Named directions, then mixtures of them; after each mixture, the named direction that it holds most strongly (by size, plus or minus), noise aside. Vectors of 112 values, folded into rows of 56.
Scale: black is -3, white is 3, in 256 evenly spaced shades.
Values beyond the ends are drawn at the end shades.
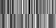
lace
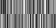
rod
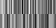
lace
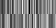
lace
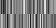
rod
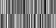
rod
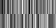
lace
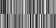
rod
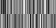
rod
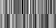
lace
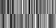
lace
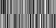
rod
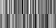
lace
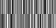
rod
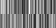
lace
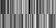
lace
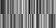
lace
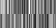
lace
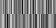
lace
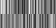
lace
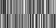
rod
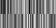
rod
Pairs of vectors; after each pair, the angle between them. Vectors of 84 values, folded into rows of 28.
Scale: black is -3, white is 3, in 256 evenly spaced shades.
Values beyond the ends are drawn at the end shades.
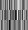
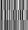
partly aligned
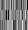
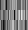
orthogonal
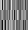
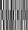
nearly opposite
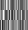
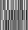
partly aligned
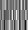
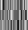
partly opposed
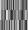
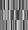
orthogonal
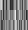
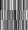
nearly opposite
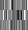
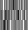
orthogonal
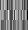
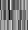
orthogonal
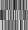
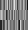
nearly opposite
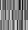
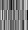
orthogonal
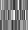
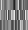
nearly parallel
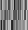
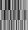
partly aligned
